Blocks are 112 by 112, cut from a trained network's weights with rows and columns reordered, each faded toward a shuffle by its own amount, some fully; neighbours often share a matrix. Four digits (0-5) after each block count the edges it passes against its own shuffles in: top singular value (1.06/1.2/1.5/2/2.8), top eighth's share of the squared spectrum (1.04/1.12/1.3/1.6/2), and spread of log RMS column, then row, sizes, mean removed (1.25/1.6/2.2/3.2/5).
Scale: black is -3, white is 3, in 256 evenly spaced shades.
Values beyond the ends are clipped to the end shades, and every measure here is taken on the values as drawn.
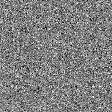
2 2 0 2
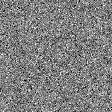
1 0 0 0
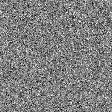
2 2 0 0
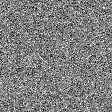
0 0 0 0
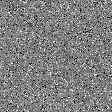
0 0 0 0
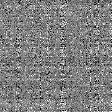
3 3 3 0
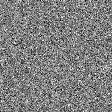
2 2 0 0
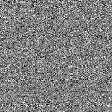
3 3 1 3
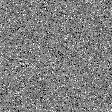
0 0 0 0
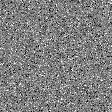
0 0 0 0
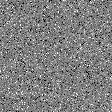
0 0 0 0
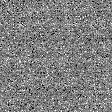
2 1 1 0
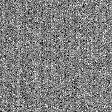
2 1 0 1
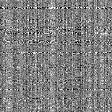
4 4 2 4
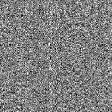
3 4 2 2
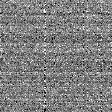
3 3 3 1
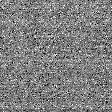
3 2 1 0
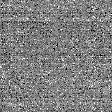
3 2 2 0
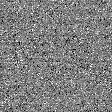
1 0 0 0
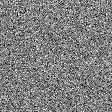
1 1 0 0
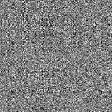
3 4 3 2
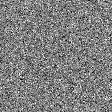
1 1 0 0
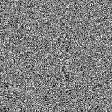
3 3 1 2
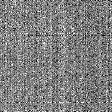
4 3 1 3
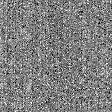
2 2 0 1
